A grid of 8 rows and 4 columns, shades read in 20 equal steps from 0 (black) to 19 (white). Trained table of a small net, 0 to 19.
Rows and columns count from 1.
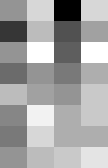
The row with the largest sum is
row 8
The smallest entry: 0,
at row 1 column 3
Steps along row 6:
up down up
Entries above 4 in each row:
3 3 4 4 4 4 4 4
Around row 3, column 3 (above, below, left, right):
6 9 19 19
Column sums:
78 120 74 120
